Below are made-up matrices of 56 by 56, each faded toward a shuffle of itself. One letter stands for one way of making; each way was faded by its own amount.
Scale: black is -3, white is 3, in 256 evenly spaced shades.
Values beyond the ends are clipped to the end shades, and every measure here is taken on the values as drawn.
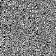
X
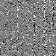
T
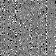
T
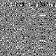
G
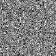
X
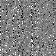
T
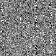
X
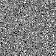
X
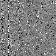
T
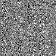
X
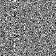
X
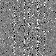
T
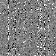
T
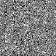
X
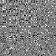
G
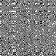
G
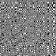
G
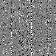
T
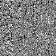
X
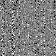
T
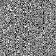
X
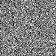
X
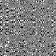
G
